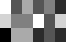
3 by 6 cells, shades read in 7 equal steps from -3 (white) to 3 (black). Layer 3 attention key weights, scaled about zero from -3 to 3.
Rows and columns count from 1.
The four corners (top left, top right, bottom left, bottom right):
-3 2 3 2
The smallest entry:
-3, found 2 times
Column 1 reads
-3 -2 3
